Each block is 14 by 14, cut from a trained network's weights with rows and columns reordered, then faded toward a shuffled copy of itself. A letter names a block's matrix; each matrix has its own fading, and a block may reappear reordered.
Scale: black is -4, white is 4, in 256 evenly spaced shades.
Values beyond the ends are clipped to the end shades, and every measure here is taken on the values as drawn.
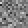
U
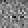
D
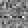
D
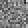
U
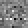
D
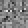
D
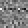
D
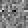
D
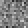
U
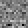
D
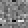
D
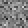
U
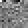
D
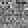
D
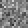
U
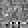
D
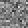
U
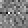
D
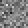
U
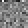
D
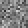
U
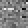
D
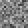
U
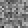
U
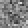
U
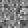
U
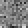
D
